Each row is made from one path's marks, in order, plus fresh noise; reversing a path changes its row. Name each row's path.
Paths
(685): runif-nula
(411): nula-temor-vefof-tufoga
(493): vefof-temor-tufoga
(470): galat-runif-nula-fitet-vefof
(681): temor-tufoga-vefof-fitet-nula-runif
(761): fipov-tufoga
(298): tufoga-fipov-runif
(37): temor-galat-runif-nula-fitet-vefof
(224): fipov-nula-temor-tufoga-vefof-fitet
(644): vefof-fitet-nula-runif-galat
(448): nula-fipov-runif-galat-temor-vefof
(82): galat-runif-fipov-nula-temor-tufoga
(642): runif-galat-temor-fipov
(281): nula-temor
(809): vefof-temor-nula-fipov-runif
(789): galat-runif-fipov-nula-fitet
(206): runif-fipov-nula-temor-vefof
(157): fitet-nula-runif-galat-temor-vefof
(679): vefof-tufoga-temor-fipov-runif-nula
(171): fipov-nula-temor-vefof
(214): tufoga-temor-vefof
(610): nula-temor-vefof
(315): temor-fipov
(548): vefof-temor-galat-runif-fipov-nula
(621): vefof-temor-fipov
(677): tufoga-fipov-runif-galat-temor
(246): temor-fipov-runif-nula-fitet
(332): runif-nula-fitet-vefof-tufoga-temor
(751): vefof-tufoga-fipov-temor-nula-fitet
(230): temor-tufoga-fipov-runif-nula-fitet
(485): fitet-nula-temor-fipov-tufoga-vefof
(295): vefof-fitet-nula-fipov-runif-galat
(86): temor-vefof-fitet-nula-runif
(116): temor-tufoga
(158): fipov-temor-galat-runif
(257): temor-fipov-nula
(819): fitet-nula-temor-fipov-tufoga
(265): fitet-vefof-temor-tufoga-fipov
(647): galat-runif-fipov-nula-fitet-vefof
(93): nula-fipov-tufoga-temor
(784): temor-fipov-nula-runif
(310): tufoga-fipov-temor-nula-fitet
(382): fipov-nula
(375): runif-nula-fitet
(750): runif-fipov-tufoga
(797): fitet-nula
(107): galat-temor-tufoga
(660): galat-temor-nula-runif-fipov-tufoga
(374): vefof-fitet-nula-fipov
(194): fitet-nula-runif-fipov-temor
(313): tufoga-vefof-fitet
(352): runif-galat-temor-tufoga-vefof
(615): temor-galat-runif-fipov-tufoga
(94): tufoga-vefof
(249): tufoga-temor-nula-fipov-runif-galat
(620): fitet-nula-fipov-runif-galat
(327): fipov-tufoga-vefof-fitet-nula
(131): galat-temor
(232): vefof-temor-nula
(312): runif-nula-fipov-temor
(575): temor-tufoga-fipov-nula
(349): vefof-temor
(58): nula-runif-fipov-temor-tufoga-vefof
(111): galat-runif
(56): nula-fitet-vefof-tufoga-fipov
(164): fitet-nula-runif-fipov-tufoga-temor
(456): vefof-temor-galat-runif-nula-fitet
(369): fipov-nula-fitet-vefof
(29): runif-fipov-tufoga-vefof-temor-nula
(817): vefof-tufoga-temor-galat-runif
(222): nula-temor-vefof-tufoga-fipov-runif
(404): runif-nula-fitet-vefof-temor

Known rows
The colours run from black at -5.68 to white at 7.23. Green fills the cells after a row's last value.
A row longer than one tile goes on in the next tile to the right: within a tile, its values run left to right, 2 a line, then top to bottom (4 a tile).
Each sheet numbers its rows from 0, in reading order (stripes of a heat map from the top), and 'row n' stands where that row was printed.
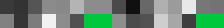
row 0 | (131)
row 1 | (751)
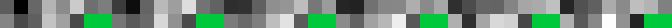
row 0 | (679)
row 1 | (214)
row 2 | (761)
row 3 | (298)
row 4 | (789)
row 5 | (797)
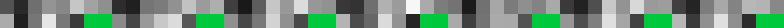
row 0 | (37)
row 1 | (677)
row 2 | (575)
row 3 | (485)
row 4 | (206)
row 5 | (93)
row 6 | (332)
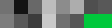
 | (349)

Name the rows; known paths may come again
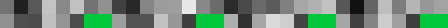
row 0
(171)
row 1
(265)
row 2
(789)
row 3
(58)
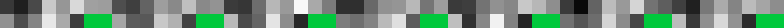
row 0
(93)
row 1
(369)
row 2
(485)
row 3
(761)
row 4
(157)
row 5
(214)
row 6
(332)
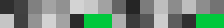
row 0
(164)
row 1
(86)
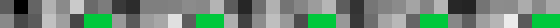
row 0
(679)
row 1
(750)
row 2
(312)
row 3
(158)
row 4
(298)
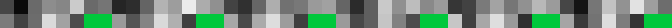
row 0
(817)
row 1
(310)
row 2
(685)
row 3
(257)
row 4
(375)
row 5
(681)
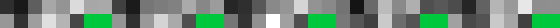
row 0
(249)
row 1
(352)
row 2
(107)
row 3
(349)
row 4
(224)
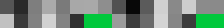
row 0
(404)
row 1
(222)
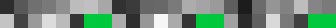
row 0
(620)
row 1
(470)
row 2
(456)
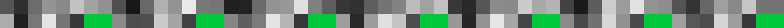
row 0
(37)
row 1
(751)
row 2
(313)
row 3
(82)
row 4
(660)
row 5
(575)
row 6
(374)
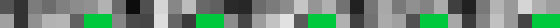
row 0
(642)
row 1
(232)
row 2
(677)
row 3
(206)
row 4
(230)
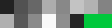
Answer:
(797)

